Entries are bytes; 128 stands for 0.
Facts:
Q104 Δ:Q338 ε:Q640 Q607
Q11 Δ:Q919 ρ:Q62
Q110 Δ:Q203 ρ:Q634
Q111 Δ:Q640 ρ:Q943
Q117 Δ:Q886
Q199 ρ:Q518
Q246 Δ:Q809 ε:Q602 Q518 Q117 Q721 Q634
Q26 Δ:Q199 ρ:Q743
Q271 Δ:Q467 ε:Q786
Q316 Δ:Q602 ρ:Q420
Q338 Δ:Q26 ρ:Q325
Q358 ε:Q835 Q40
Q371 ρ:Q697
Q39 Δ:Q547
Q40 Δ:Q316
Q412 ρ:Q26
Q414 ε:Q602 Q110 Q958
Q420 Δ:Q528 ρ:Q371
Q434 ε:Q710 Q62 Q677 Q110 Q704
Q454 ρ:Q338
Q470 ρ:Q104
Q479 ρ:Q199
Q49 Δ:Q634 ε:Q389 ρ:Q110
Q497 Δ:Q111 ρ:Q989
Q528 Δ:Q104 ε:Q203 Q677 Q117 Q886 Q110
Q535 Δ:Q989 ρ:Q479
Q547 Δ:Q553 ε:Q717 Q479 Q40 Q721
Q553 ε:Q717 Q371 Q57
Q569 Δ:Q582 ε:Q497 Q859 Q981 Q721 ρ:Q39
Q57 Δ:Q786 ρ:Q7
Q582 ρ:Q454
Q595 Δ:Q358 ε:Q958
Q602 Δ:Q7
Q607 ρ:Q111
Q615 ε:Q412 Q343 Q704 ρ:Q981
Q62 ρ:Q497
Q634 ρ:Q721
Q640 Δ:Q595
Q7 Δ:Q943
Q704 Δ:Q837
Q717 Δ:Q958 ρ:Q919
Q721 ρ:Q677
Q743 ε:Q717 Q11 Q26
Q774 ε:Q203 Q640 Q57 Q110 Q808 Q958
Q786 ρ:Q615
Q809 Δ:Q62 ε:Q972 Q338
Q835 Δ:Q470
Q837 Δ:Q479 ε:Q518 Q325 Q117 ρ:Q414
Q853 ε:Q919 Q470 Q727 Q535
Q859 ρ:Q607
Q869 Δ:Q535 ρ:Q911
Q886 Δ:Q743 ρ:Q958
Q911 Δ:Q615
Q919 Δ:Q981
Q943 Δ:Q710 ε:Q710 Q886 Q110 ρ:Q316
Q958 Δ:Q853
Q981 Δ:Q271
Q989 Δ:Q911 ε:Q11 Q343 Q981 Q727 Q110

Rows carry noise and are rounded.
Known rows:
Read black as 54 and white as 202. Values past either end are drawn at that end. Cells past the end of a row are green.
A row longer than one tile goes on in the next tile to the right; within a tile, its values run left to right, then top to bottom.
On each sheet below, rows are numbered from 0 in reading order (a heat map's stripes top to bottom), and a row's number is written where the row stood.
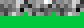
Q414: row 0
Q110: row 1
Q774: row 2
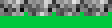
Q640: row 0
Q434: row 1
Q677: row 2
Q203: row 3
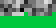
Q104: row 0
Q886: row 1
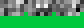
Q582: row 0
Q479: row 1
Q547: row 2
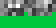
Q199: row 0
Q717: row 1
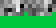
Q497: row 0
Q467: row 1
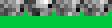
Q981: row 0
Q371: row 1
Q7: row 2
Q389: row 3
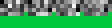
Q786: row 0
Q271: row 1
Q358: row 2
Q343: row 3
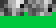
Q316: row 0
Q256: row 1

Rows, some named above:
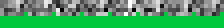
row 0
Q11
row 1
Q49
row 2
Q607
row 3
Q104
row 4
Q809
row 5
Q62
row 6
Q989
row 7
Q859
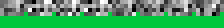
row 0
Q11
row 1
Q338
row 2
Q972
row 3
Q338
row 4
Q835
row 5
Q640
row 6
Q62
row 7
Q111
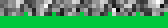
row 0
Q869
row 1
Q943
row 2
Q325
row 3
Q859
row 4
Q607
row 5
Q420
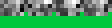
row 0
Q40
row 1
Q634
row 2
Q420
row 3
Q697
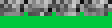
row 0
Q919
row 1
Q518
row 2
Q853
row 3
Q470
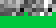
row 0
Q518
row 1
Q809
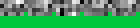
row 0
Q721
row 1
Q11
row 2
Q454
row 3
Q535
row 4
Q57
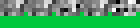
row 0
Q569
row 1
Q615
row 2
Q497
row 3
Q837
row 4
Q338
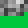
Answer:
Q412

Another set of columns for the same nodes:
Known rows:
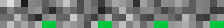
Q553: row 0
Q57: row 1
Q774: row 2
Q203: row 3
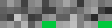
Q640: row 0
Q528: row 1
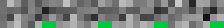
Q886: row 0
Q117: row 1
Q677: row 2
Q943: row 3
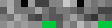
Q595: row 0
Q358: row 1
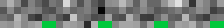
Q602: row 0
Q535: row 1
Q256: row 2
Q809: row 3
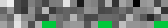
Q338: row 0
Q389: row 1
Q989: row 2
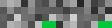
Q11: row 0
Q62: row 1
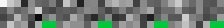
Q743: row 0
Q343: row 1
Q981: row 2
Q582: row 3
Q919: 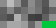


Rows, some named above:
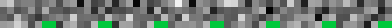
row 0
Q325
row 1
Q62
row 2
Q497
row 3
Q49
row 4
Q786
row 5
Q943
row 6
Q412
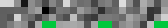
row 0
Q786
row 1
Q518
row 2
Q111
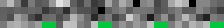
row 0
Q697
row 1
Q371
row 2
Q569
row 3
Q547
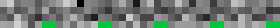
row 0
Q325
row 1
Q547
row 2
Q104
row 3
Q727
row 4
Q677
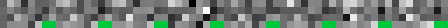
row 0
Q859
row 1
Q57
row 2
Q837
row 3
Q615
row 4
Q640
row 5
Q389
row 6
Q634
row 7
Q721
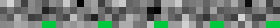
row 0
Q972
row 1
Q853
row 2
Q316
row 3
Q325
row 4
Q104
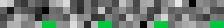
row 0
Q420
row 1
Q454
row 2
Q607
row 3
Q271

